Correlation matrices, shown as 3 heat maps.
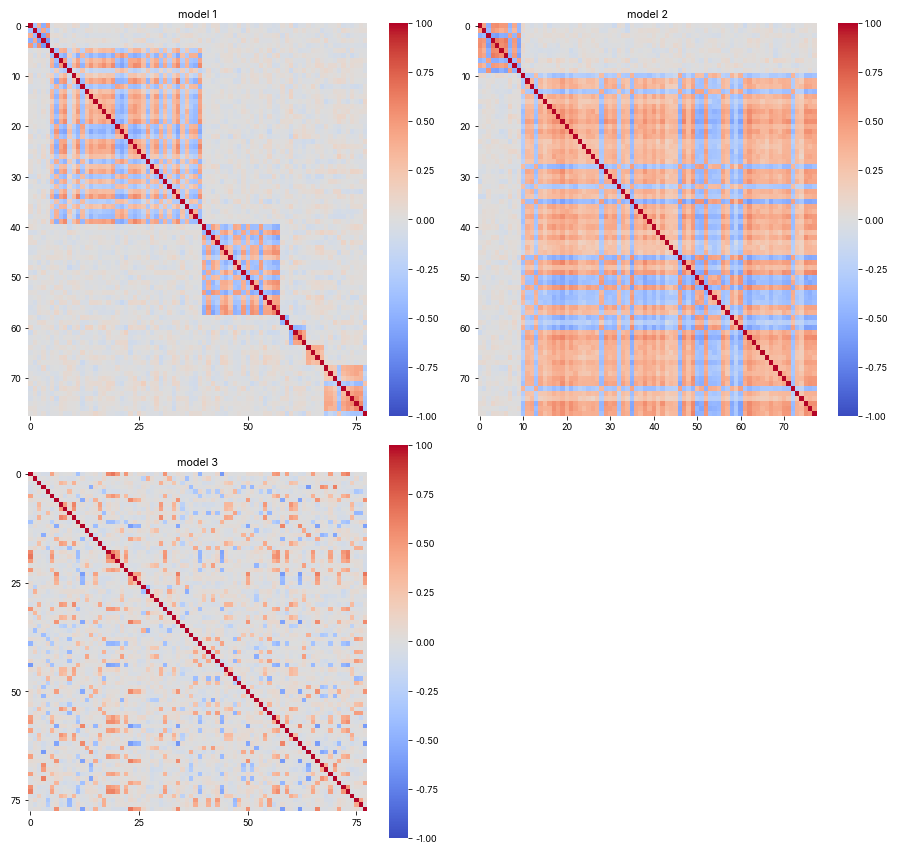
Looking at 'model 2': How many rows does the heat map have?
78
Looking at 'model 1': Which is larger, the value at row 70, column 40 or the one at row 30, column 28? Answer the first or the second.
the first
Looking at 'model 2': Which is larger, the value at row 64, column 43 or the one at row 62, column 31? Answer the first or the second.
the second
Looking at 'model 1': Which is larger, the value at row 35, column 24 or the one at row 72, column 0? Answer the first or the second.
the second
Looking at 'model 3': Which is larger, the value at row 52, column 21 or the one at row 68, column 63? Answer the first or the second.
the second
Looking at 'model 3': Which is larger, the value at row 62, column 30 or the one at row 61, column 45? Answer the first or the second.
the second
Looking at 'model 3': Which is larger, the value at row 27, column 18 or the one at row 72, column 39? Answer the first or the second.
the first
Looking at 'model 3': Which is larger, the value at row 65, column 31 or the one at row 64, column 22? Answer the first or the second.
the first
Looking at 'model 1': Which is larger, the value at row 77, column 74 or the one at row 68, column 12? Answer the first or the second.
the second
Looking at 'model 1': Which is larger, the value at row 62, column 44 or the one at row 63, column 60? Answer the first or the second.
the first
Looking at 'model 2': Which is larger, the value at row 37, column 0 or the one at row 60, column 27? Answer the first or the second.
the first
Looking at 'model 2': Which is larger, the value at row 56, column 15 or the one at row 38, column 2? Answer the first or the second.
the first
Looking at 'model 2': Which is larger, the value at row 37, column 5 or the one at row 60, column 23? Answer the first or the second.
the first
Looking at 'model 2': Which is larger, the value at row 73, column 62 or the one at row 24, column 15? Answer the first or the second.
the first
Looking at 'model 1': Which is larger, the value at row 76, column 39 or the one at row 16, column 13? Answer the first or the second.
the second
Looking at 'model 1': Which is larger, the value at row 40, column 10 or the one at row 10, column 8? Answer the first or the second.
the second
